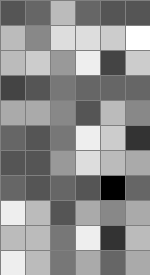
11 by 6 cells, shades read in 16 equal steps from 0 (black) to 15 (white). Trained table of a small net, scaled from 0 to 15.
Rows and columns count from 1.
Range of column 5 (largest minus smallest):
12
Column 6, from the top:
5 15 12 6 8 3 10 6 10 11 10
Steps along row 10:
same down up down up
